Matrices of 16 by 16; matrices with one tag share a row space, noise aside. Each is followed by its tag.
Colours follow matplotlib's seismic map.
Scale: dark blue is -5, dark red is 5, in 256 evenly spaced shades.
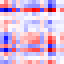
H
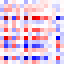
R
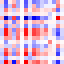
R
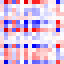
R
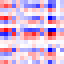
H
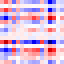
H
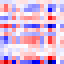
H
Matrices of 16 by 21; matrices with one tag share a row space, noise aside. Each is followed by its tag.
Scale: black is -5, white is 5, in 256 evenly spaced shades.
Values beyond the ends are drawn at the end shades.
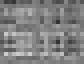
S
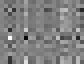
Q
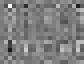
Q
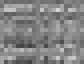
S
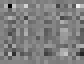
Q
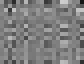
Q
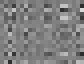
Q
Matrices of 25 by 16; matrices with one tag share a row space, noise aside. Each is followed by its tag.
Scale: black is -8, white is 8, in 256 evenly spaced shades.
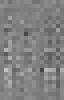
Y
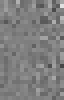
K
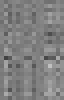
Y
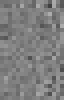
K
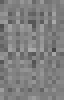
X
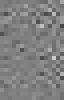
K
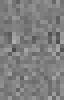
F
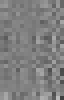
K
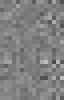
K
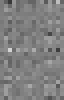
Y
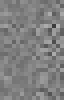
K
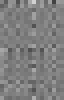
X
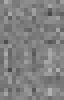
Y
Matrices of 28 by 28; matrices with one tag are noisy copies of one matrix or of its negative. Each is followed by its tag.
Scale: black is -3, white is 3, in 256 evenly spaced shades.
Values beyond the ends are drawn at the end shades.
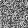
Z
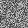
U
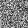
Z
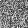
Z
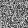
Z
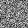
U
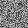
U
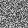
U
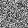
U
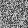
Z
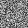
U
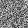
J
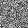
U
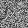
U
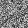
J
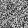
J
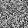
J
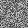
U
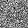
U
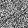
J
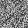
J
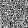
Z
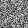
J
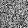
Z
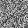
J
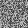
Z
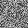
U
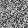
J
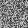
Z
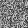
Z
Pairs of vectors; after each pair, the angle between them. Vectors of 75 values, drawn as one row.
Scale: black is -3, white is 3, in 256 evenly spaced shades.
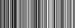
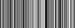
orthogonal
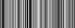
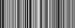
nearly parallel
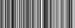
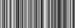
nearly opposite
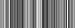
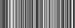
partly opposed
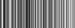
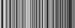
nearly opposite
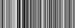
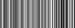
partly opposed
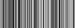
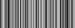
orthogonal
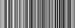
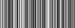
partly aligned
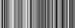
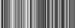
nearly parallel
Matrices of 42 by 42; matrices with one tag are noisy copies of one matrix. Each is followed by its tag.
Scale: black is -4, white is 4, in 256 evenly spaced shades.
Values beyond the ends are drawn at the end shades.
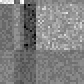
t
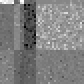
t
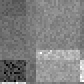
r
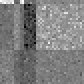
t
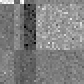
t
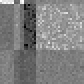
t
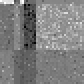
t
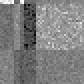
t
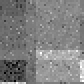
r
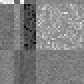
t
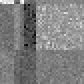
t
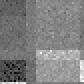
r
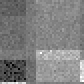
r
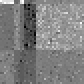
t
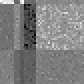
t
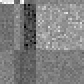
t
